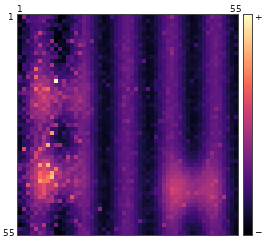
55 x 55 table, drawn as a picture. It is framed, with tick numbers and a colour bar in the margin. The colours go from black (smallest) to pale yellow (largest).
Stripes: upright, repeating 5 times. Seam: vertical, 30% of the way across, the right part calmer. Bumps: three.
